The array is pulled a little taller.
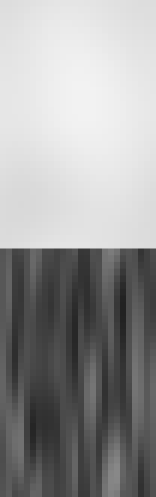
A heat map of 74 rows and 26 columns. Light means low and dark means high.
It is made of 2 by 1 panels. Panel 1,1: very low, smooth, faint in contrast. Panel 2,1: high, streaked downward.
